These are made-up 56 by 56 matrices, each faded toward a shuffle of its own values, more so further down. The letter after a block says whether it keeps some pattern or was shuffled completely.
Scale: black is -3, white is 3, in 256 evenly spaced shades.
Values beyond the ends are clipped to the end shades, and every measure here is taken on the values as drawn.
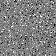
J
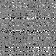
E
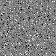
J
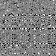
E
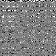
E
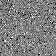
J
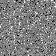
J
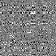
E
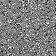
J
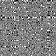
E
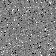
J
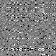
E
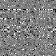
E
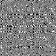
E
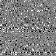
E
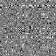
E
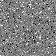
J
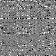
E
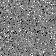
J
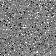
J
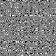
E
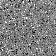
J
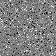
J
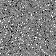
J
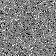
J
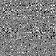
E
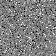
J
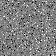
J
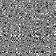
E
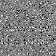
E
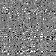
E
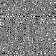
E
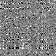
E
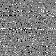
E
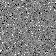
J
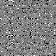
E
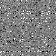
E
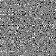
E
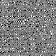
E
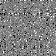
E
